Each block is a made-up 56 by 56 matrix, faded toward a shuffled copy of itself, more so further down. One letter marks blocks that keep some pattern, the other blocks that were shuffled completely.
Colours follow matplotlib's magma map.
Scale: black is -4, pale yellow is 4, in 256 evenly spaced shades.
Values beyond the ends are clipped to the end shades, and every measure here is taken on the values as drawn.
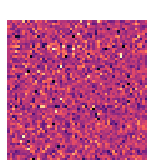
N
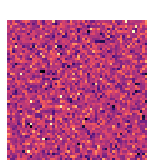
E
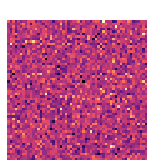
N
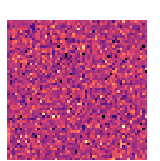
E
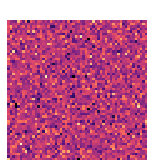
E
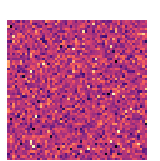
E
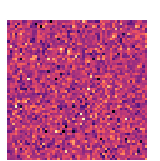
N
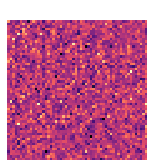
N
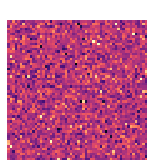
N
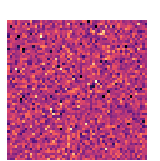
E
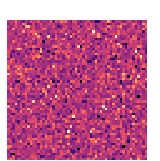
E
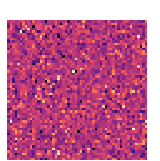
N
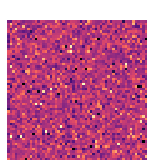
E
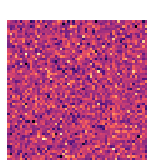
E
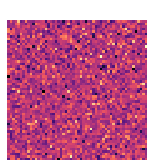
E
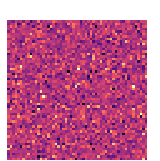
N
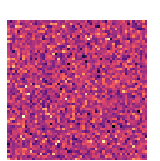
N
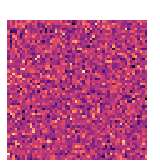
E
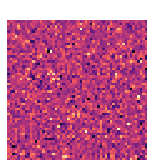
N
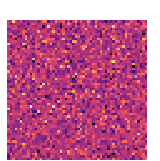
N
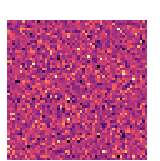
N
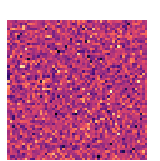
N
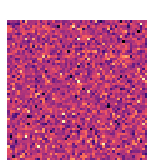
E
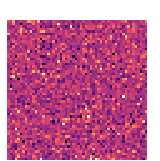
N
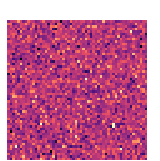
E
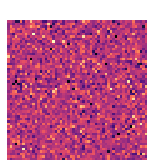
E
